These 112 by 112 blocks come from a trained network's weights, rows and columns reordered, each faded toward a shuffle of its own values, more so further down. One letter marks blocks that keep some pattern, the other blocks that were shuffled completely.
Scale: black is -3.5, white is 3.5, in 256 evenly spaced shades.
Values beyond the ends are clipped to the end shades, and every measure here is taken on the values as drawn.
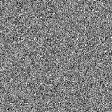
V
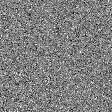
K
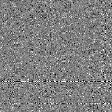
V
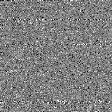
V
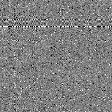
V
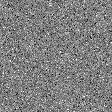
K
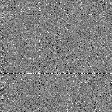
V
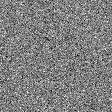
K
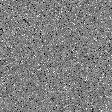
K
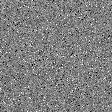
K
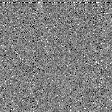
V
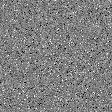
K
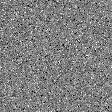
K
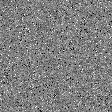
K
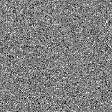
V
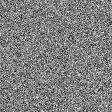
K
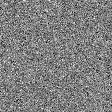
K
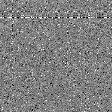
V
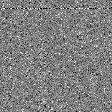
V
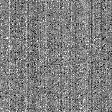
V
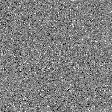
V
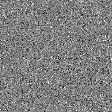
V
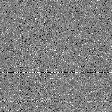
V
